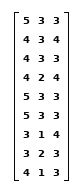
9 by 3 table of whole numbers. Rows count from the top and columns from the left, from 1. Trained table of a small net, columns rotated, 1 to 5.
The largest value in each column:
5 3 4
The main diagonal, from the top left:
5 3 3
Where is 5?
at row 1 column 1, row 5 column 1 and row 6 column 1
